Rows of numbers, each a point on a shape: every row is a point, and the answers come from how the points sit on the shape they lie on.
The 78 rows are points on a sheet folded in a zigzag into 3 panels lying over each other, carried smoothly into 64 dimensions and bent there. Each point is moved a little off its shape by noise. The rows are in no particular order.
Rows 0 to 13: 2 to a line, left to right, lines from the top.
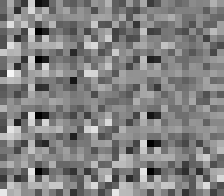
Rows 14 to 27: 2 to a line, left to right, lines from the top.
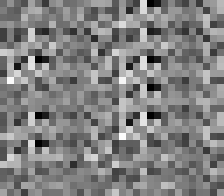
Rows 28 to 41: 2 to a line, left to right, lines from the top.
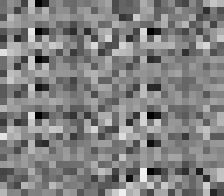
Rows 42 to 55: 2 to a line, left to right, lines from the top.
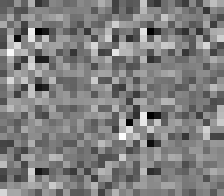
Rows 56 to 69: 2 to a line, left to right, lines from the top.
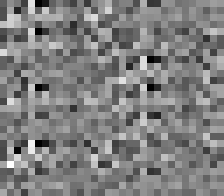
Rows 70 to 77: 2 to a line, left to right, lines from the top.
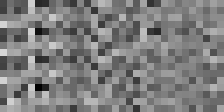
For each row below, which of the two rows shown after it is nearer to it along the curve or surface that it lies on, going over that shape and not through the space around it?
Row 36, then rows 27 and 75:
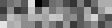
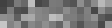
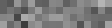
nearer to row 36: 27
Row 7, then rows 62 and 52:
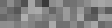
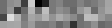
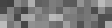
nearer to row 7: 62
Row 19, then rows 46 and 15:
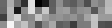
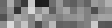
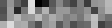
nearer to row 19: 46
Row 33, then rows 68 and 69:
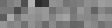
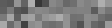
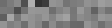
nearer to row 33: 69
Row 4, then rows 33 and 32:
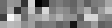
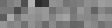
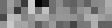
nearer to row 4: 32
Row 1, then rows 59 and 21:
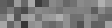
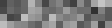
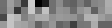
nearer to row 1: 59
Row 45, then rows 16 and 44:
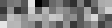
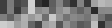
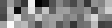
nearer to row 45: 16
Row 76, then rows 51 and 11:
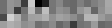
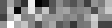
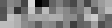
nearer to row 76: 51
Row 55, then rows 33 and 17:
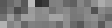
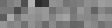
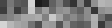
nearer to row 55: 17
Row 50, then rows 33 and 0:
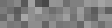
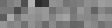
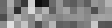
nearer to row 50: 33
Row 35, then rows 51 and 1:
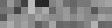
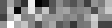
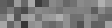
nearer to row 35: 51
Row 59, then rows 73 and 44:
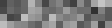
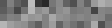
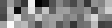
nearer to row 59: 73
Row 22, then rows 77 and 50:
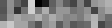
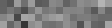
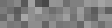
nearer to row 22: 77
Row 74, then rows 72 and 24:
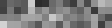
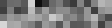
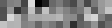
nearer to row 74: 72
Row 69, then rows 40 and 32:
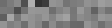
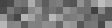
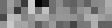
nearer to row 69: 32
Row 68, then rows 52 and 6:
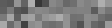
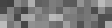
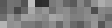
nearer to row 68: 6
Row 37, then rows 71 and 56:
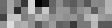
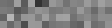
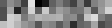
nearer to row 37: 56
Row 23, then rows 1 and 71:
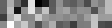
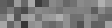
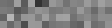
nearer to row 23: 71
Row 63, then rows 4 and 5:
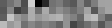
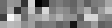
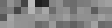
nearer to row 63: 4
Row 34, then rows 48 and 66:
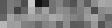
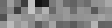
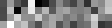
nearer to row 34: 66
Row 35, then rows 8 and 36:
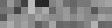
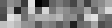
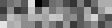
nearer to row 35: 8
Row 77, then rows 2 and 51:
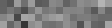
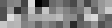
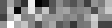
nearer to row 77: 2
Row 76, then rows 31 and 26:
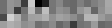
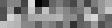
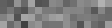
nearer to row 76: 31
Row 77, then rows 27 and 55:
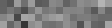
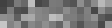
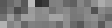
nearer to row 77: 55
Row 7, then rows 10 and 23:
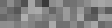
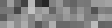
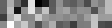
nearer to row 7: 10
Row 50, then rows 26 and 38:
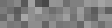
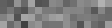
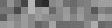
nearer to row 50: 38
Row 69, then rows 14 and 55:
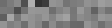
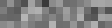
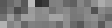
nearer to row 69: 14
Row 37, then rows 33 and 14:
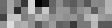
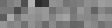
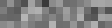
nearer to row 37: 33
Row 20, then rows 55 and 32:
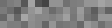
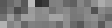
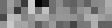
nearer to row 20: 32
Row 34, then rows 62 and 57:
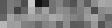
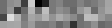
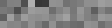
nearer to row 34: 62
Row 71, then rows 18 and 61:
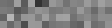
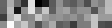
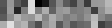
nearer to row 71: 18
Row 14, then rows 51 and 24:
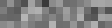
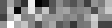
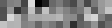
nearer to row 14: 51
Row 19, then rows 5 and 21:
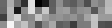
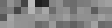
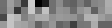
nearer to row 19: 21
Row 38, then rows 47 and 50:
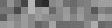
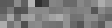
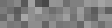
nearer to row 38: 50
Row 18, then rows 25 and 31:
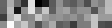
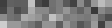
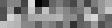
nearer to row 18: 31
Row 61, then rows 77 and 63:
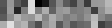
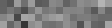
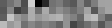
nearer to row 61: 63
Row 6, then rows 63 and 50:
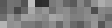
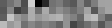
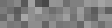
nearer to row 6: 63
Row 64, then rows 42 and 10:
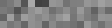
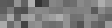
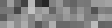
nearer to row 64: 10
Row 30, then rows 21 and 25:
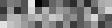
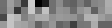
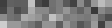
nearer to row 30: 25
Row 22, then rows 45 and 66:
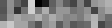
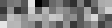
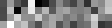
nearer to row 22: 66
